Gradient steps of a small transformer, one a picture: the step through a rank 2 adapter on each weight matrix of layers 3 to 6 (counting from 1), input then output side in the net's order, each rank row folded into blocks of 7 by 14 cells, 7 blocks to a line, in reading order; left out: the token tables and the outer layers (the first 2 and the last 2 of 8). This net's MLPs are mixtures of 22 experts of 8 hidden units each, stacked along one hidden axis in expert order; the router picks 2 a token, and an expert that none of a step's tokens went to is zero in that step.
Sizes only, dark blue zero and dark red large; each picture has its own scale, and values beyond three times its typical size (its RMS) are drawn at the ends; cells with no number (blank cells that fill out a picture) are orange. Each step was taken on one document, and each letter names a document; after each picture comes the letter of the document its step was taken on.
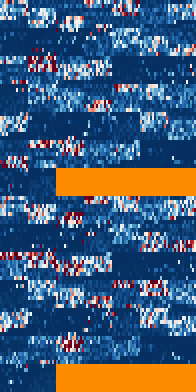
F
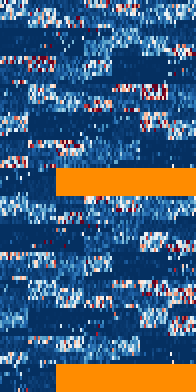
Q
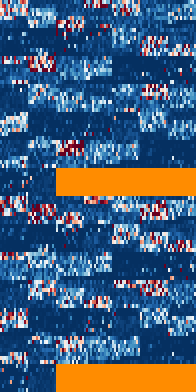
F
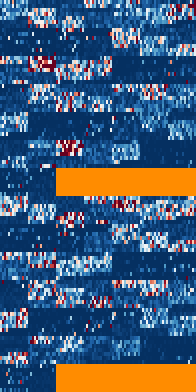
F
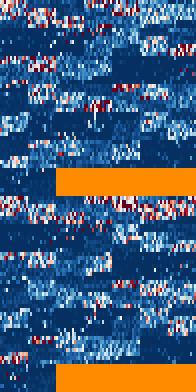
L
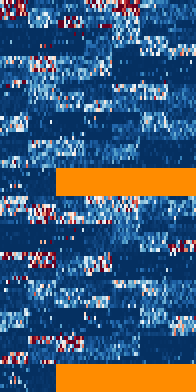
L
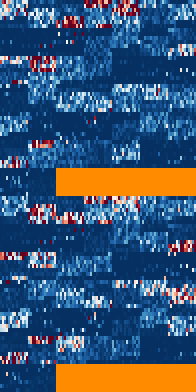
L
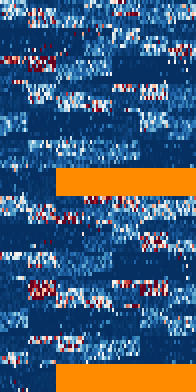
Q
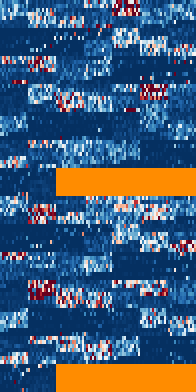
Q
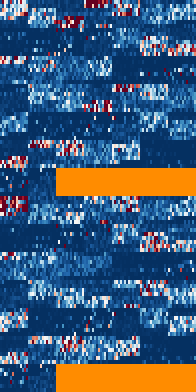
F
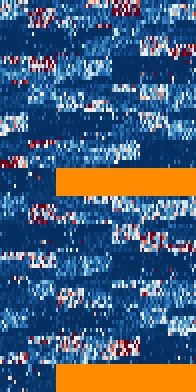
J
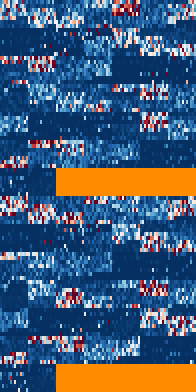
Q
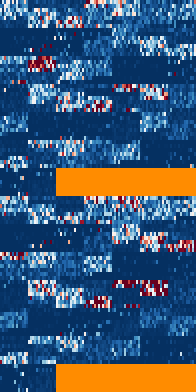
Q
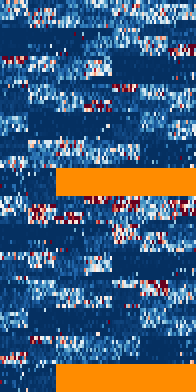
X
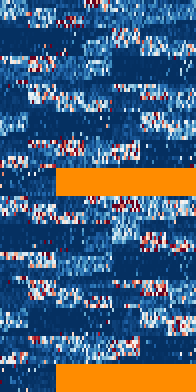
X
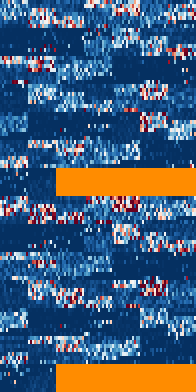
Q
